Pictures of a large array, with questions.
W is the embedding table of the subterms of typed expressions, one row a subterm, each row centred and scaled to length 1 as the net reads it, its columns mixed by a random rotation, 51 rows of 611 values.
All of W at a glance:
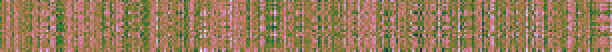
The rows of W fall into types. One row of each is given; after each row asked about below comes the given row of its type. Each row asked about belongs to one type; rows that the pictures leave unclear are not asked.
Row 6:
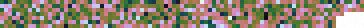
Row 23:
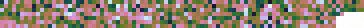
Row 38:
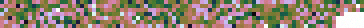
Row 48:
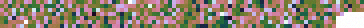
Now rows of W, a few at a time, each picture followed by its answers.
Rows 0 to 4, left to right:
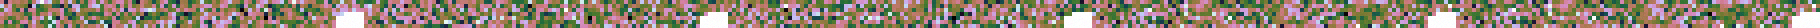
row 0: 6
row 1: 6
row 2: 23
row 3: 38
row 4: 38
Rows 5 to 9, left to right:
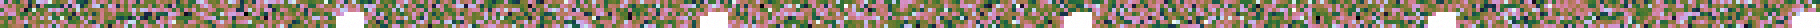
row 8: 6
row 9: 38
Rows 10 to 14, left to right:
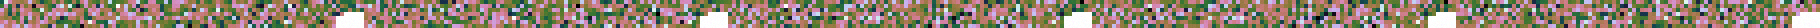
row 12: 23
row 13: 23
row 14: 48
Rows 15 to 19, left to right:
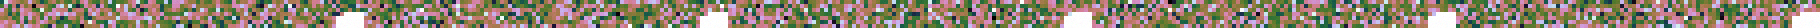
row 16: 38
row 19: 6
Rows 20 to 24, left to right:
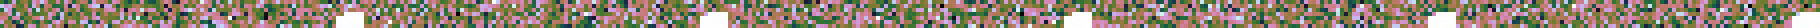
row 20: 6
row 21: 48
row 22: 23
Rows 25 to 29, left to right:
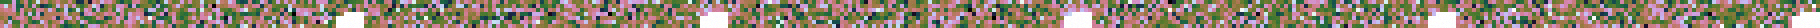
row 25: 23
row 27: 6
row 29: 38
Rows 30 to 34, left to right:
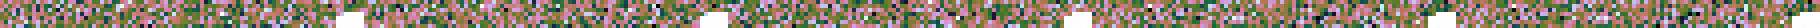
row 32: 6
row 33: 23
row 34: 23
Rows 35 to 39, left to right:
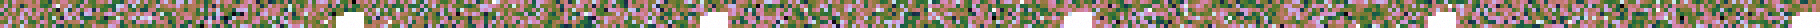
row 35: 23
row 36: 48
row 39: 6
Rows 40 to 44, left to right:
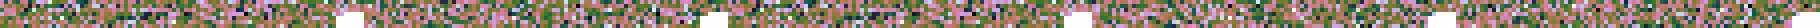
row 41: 23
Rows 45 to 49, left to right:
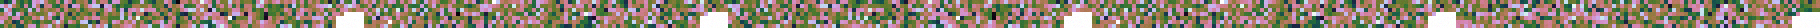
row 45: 6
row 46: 48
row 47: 6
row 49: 23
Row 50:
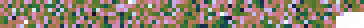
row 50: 48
